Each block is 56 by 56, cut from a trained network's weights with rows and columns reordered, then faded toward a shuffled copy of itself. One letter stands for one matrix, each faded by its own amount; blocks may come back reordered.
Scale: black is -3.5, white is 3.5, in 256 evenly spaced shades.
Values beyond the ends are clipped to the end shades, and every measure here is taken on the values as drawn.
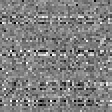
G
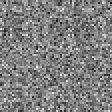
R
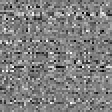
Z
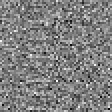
R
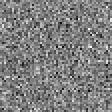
R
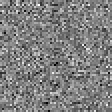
R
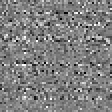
Z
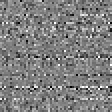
Z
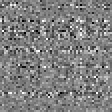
Z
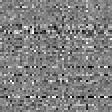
G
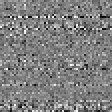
G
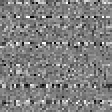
G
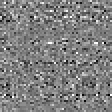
Z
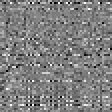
G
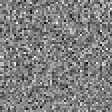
R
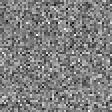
R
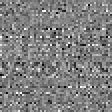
Z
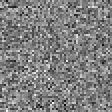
R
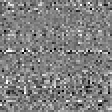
Z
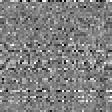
G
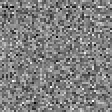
R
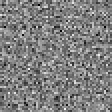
R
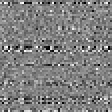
G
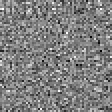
R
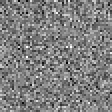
R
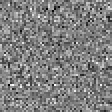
R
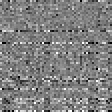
G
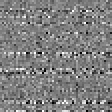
G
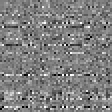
G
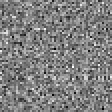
R
